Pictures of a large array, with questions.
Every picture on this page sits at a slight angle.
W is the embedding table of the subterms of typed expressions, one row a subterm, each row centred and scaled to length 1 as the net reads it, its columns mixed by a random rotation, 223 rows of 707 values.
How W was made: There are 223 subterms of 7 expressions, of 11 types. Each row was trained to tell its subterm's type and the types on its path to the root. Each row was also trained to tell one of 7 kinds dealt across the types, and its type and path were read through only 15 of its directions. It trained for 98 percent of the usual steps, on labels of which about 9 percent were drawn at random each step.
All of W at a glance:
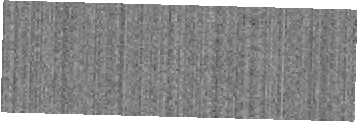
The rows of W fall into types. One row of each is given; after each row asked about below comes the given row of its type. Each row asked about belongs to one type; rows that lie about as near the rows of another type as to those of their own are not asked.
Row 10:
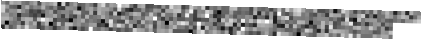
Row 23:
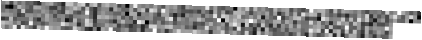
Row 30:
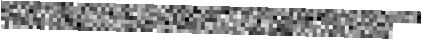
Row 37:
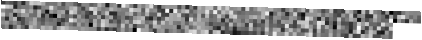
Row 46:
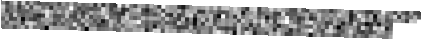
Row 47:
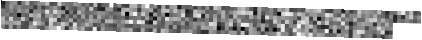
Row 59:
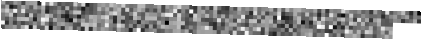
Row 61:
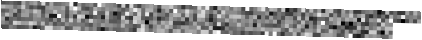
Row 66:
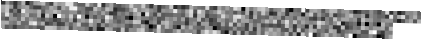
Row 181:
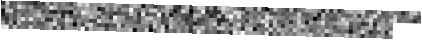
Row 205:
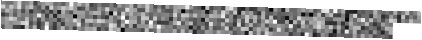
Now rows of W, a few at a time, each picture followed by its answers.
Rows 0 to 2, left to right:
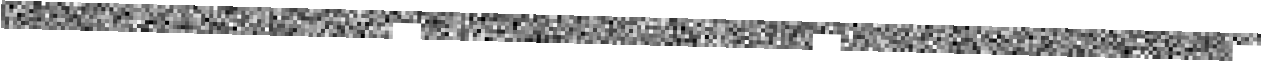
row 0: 46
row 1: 23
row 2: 66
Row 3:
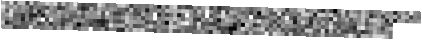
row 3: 61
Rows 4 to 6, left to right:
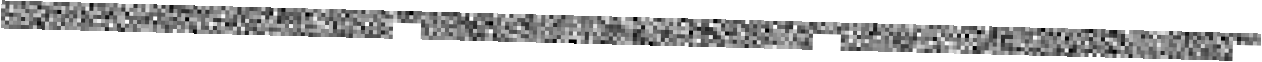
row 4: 30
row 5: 205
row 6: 47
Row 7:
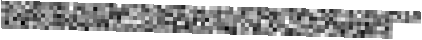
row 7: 46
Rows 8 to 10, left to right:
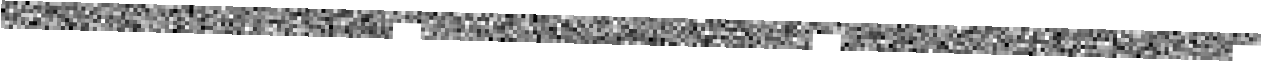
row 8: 181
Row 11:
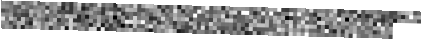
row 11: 205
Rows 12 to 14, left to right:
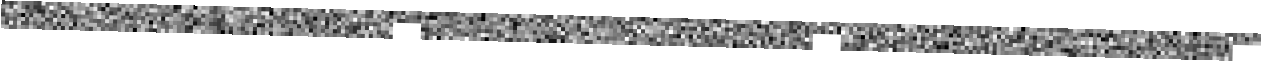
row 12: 66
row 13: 23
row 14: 66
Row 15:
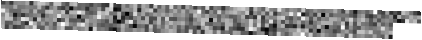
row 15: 66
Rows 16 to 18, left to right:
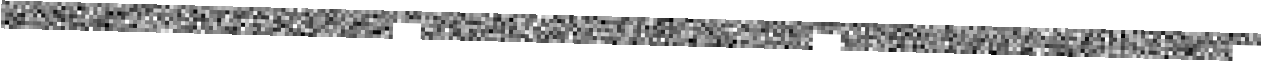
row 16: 10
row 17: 10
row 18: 37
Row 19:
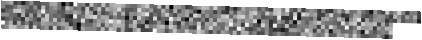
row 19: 30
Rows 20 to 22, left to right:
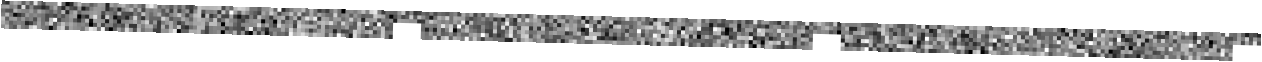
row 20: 37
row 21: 181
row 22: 10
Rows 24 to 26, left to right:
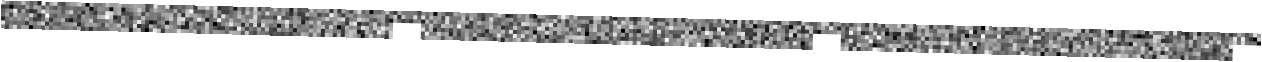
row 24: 46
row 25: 205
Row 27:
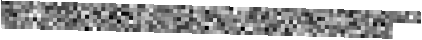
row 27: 181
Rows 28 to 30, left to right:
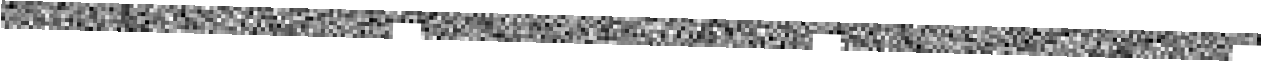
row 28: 23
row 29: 181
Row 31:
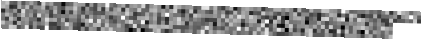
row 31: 205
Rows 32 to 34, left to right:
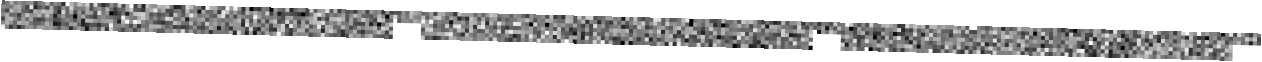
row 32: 46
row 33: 66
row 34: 10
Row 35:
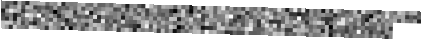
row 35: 181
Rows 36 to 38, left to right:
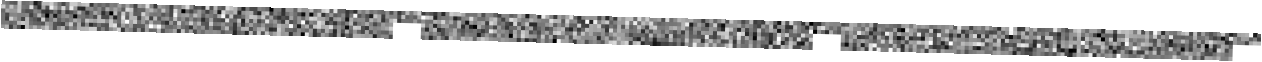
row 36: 205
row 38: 47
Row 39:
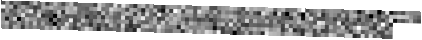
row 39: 205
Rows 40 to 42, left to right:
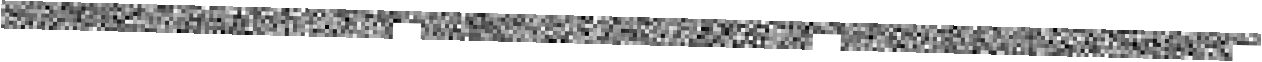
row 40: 205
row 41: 205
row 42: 61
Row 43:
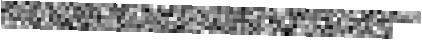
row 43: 46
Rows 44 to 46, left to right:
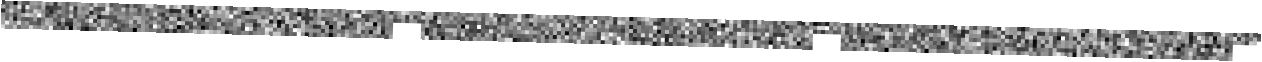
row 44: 181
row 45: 10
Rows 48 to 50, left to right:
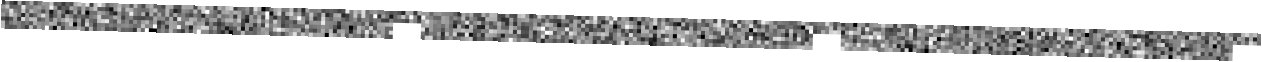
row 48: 37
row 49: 205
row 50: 181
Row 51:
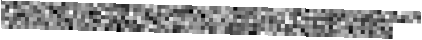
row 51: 23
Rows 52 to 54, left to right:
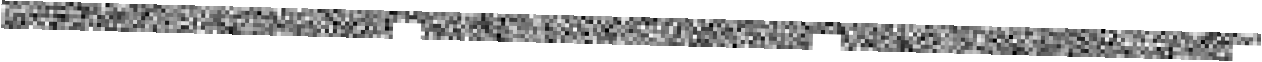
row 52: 37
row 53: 30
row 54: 47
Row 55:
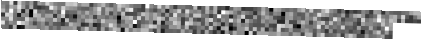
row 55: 61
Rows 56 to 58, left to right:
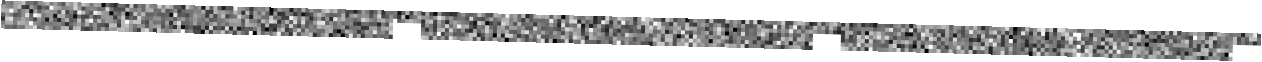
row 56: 66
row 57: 181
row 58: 181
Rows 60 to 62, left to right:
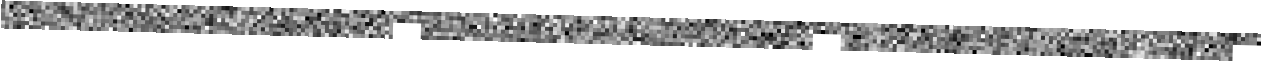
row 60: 66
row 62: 37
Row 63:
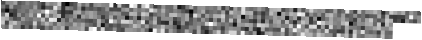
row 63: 30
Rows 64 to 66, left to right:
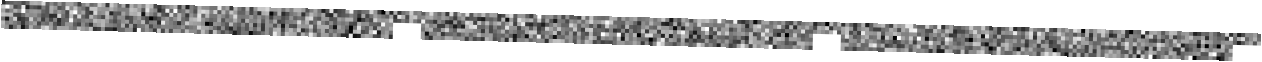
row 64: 37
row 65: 10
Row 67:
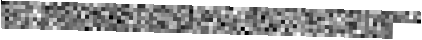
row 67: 181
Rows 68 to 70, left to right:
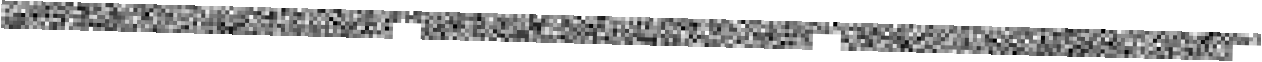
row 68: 37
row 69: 46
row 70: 47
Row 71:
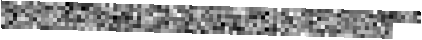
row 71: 59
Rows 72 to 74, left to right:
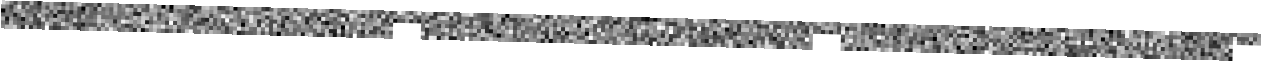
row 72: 205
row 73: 61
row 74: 23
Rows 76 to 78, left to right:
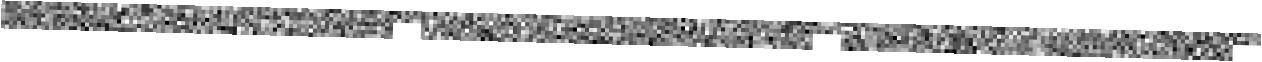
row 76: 46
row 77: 47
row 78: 37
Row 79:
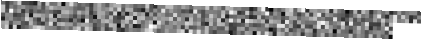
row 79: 23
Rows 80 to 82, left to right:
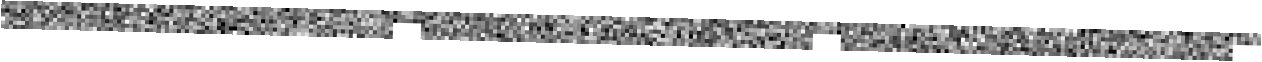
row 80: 61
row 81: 181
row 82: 46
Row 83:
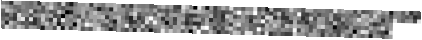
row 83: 59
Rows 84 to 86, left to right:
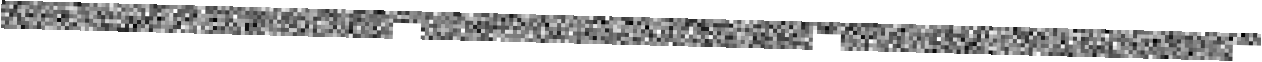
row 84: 30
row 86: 23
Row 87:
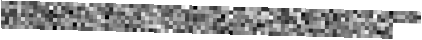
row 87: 205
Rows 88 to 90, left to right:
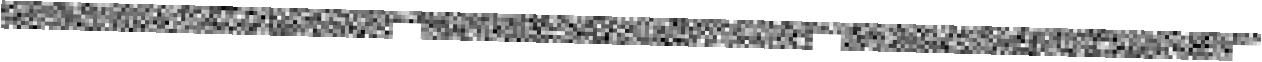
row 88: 61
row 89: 46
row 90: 10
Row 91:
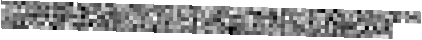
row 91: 37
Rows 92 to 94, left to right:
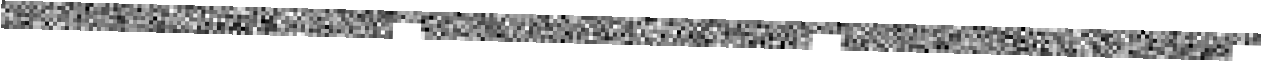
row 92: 47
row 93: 181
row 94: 181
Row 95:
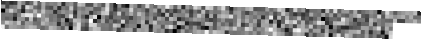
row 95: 181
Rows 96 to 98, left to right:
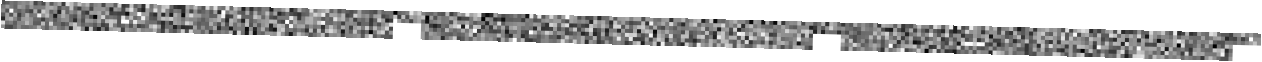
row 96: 46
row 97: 30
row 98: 46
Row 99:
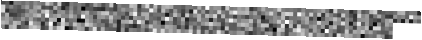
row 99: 23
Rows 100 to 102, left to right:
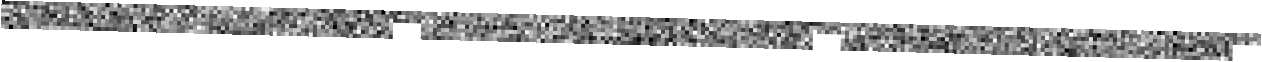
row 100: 37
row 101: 47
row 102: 37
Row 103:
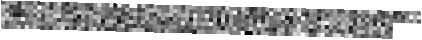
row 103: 10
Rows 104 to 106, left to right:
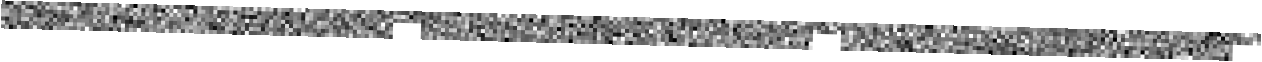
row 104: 59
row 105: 46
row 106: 47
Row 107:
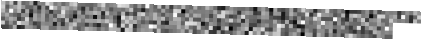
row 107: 61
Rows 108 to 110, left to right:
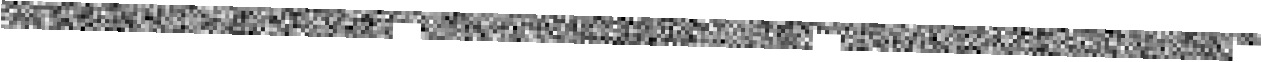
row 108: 37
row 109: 47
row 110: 23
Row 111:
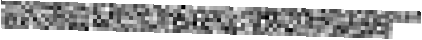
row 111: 181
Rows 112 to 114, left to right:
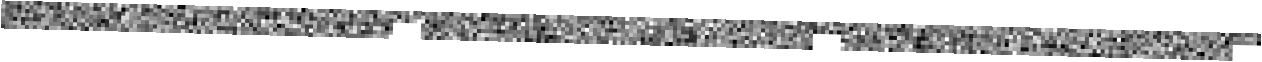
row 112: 46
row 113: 23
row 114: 37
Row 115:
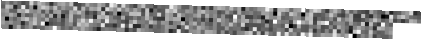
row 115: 47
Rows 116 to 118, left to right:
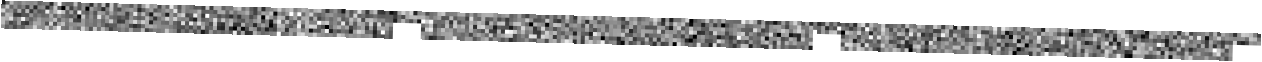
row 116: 47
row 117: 66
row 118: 46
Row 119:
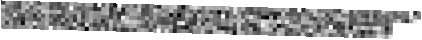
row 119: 46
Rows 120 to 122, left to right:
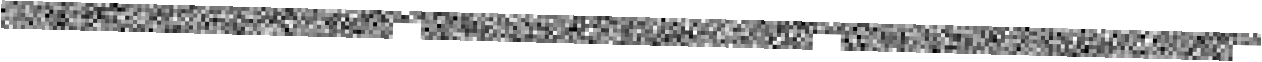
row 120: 205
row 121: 47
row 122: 47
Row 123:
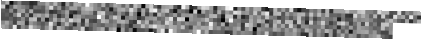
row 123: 23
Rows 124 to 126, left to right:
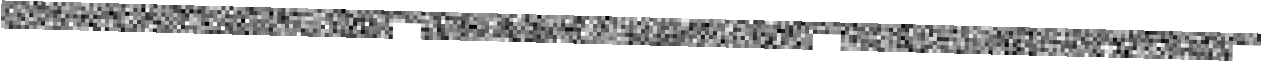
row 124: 37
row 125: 37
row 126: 30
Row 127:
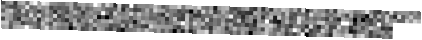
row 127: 10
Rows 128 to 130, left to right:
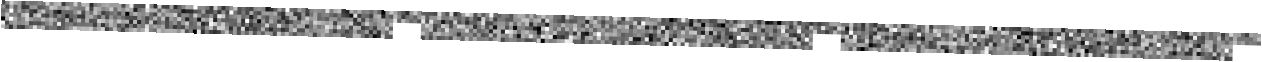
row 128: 30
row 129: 61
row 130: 30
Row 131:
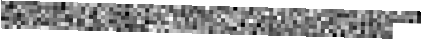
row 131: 23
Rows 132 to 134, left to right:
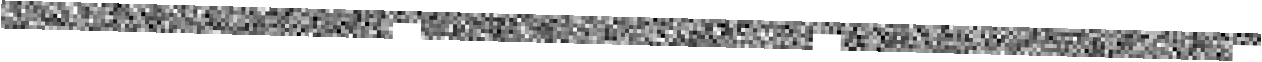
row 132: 66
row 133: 10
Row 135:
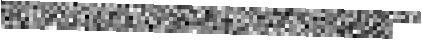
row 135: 181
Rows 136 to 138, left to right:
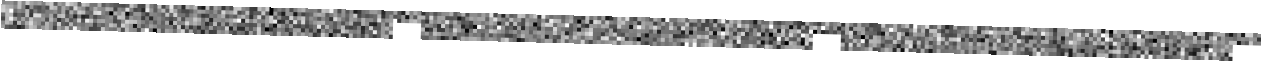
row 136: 66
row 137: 61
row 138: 66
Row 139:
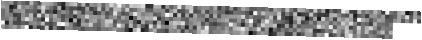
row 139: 10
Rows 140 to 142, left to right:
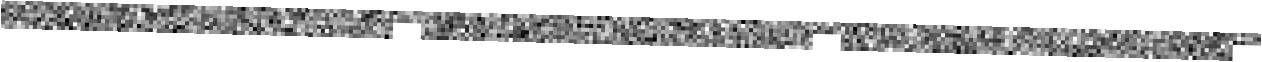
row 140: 46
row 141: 61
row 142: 23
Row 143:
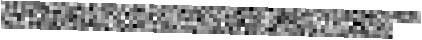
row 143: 10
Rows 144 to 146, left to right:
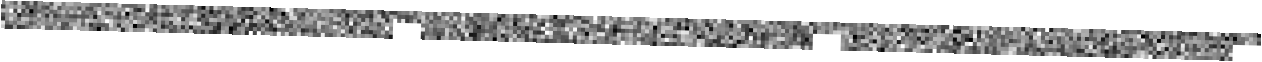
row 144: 47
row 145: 205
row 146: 66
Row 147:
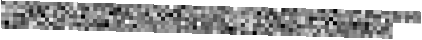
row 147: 66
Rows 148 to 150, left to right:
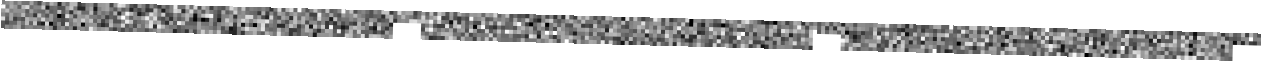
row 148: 205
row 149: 66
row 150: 61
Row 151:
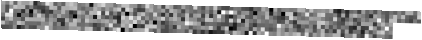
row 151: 61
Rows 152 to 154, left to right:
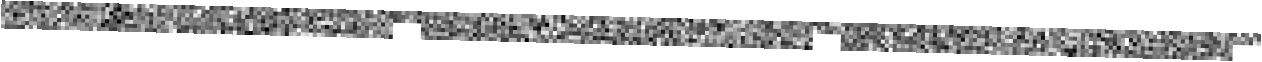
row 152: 66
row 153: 46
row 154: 23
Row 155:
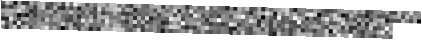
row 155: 47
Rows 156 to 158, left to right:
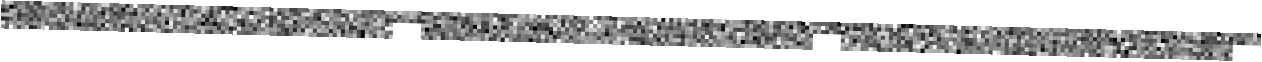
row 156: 61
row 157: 59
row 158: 30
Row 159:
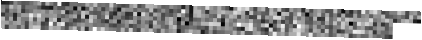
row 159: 181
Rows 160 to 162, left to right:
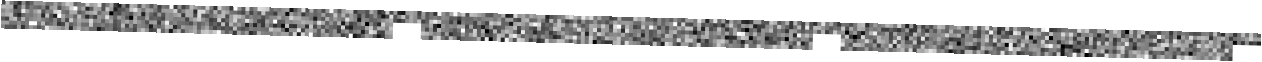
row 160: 66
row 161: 59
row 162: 61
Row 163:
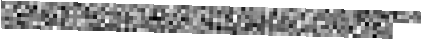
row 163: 47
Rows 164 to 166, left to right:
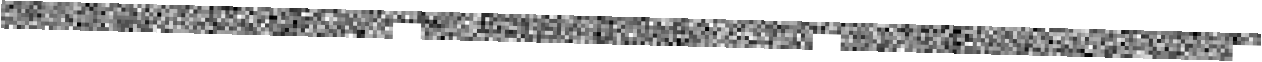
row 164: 61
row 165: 30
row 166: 66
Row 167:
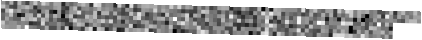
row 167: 10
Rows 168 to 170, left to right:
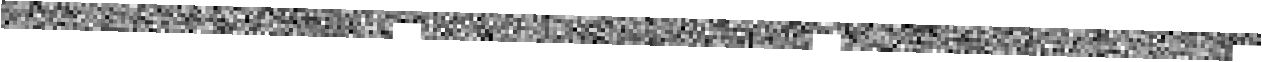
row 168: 61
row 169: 47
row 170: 30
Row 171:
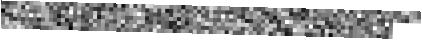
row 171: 46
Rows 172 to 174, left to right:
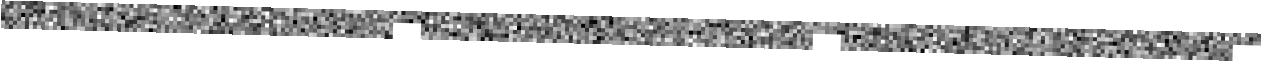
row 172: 23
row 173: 181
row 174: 59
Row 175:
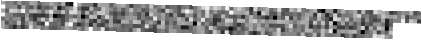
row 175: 37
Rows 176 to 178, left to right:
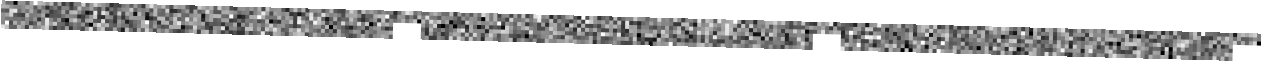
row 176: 37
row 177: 47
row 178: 181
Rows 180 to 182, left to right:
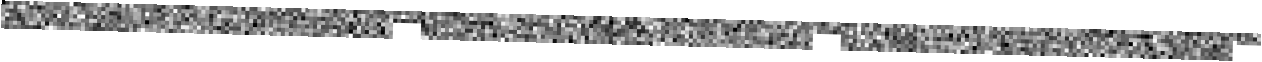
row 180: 61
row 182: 181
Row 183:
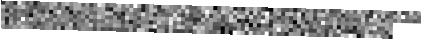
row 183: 61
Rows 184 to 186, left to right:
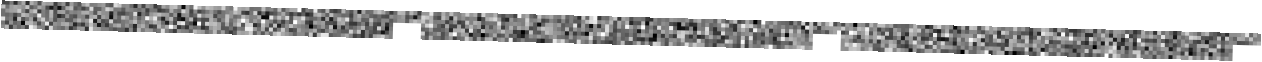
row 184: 181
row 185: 61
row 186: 61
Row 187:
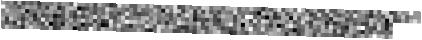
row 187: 205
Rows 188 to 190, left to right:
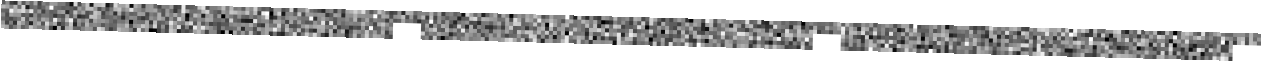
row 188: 37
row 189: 30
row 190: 37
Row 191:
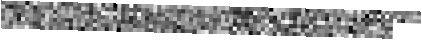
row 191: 10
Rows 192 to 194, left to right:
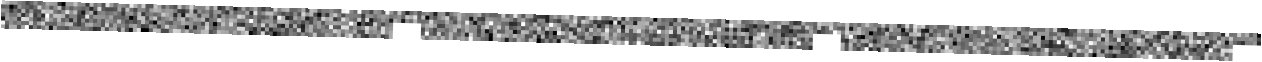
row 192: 10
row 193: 23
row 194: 66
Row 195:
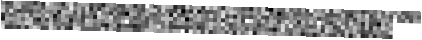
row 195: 23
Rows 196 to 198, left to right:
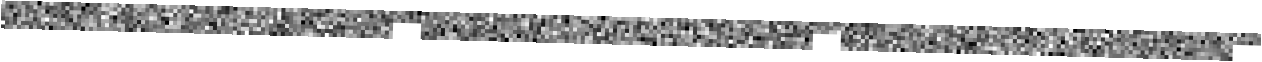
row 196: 59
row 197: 46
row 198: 23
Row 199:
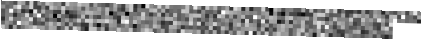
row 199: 181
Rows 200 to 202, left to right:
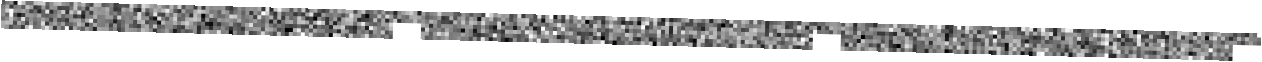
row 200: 66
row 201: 46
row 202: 10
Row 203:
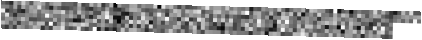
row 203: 46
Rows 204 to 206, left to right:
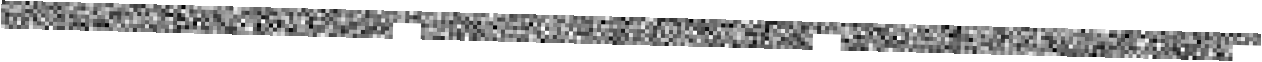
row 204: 181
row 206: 66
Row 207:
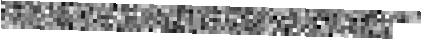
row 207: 30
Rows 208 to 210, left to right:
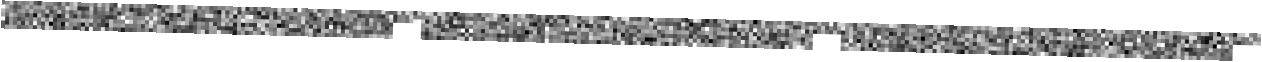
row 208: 205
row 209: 61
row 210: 205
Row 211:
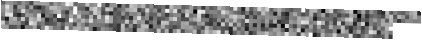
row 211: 66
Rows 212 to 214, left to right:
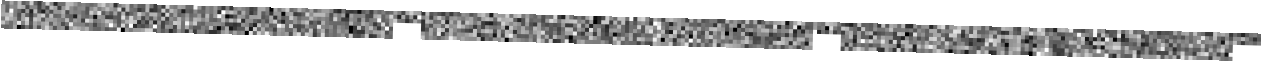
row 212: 61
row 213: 181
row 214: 59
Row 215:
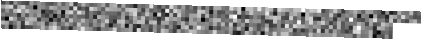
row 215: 47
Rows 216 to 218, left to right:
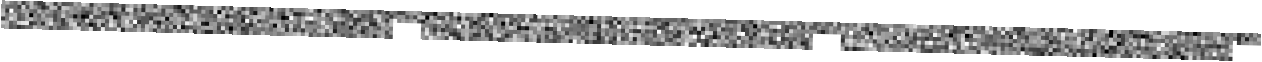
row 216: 37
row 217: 30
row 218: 66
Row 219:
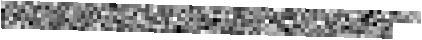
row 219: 205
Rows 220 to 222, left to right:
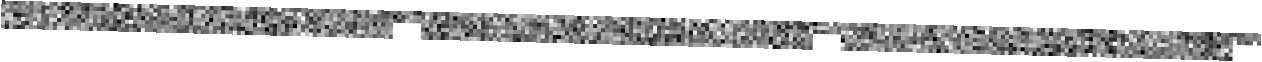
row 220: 66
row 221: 47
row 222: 47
